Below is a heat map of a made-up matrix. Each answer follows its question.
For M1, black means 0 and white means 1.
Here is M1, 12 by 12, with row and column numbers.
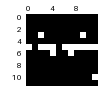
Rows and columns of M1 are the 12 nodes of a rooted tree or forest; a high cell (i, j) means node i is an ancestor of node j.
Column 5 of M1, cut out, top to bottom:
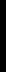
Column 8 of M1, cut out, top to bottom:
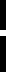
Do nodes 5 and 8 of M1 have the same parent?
no
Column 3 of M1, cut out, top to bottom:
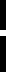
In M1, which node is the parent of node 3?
5
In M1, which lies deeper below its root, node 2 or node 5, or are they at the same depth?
node 2
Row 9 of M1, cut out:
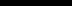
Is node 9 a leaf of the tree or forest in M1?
yes
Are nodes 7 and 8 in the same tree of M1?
yes
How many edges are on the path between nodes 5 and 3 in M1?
1
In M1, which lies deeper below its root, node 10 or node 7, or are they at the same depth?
node 7
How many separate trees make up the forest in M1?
2
